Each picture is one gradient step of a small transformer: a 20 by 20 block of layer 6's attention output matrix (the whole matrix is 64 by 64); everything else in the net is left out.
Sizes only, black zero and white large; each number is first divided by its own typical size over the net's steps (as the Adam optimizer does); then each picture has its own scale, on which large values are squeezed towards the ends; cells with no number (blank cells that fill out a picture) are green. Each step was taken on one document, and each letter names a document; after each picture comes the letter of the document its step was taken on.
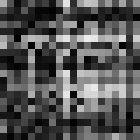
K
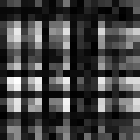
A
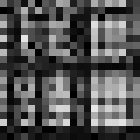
K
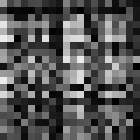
K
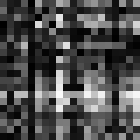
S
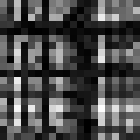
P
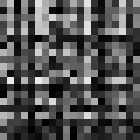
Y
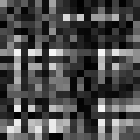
P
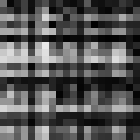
Y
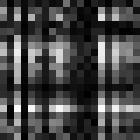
P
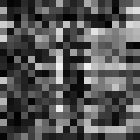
S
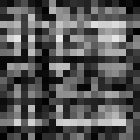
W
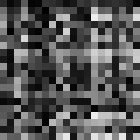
K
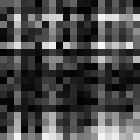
A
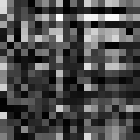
S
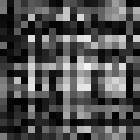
K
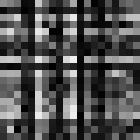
Y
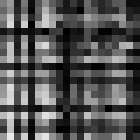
Y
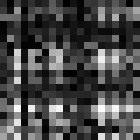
P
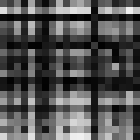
W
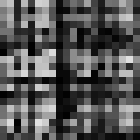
Y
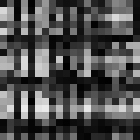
Y
